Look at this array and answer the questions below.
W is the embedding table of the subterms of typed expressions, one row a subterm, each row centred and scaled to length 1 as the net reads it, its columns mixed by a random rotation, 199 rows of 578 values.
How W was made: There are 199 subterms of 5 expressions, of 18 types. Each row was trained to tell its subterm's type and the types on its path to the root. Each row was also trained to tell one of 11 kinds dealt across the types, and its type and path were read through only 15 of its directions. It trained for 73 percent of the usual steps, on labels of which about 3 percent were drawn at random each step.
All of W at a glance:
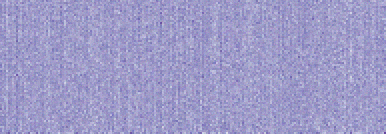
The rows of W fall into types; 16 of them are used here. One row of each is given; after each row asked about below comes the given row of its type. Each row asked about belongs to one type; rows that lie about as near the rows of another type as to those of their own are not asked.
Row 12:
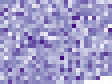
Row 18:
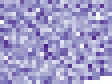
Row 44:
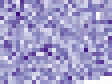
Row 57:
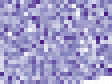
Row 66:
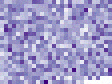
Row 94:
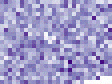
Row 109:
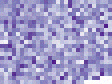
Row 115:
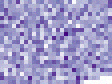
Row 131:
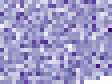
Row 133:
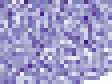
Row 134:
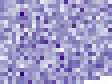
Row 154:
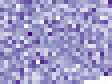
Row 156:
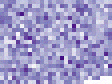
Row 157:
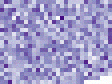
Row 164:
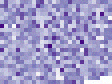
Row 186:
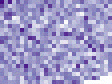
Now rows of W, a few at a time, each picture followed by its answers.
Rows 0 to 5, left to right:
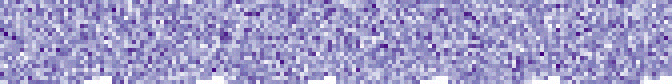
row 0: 115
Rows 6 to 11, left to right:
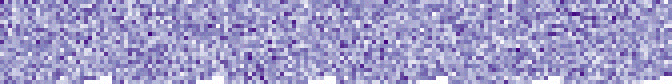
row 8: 131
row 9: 186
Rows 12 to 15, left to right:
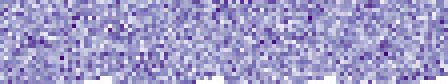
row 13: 133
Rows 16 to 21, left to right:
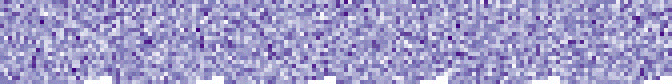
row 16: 133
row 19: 115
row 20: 44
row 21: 109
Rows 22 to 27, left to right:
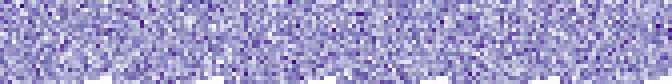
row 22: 133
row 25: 154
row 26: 134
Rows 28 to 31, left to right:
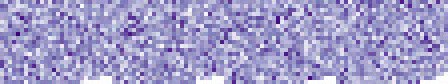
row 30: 157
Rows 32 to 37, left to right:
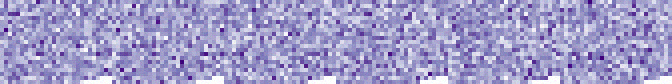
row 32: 109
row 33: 109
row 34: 115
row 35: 66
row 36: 109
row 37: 44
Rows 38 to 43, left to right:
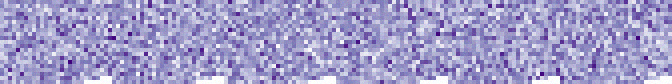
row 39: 44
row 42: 66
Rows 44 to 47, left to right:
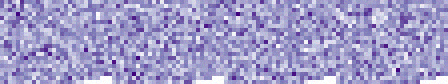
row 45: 134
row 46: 12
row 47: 12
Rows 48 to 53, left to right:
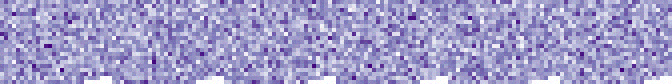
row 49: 57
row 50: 115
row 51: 12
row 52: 186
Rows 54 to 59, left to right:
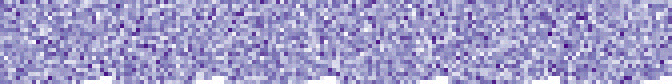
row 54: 156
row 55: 109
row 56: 109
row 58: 154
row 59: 186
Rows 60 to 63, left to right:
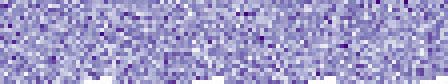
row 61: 186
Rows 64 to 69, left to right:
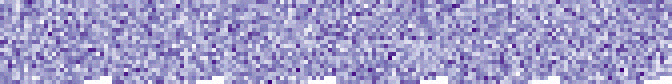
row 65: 18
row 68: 18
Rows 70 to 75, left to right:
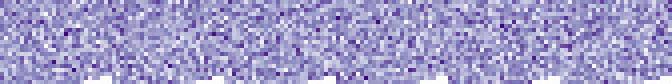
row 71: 18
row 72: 157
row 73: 18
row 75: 18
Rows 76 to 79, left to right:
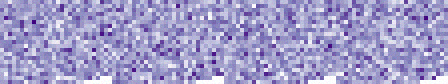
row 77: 12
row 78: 157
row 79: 157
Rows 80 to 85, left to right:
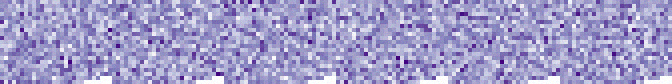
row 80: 44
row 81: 156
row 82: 115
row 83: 18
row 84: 186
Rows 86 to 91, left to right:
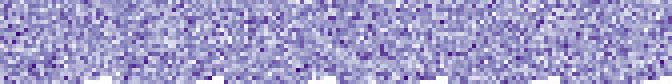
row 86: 133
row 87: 109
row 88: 156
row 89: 157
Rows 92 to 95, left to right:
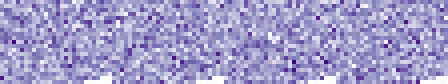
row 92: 157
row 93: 18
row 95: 131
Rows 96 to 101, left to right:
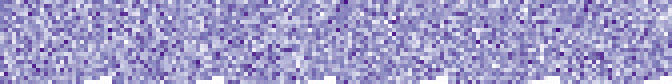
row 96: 12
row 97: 12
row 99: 115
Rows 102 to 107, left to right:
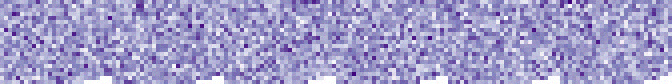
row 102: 94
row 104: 131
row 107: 186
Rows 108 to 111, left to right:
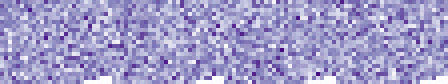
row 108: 115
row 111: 157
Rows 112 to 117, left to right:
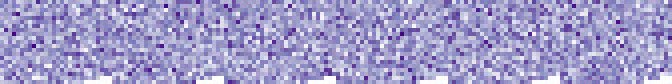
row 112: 94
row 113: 133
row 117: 57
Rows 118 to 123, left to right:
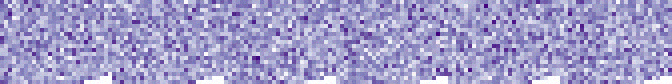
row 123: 44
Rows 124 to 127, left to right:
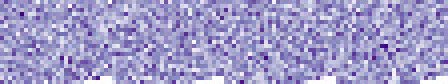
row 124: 157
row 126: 134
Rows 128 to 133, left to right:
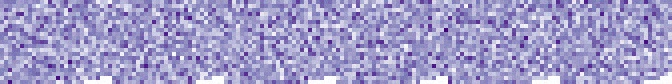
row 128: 133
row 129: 12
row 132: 44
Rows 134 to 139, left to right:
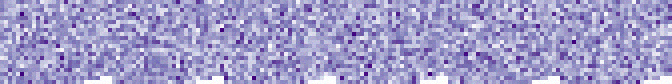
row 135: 133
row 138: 66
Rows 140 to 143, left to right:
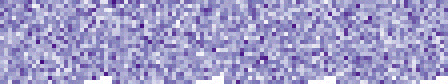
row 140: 156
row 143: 44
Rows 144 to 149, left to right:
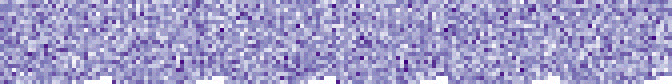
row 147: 44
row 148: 156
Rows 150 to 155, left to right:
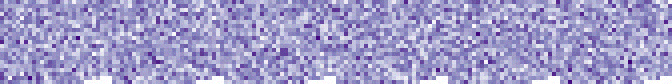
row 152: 186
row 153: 18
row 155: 133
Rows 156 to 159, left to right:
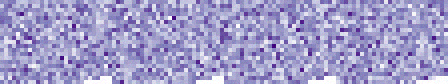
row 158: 164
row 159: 186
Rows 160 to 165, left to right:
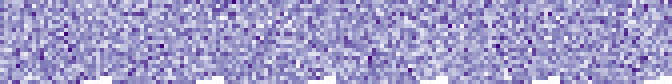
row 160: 12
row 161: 44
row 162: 186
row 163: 133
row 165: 18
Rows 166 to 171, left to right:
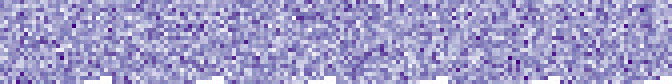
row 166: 134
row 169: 44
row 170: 12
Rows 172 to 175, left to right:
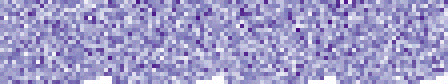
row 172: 57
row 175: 115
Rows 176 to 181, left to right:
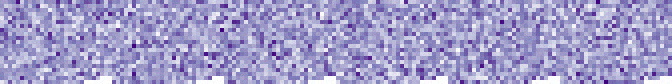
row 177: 131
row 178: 154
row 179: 157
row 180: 12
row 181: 57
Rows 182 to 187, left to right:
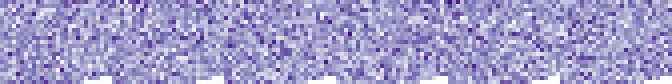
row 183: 154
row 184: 154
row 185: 156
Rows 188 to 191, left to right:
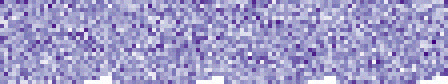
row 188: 134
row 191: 57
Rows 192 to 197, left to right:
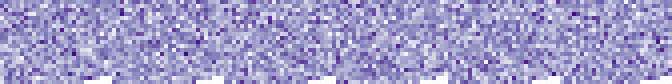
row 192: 157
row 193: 131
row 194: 134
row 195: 133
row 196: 131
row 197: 186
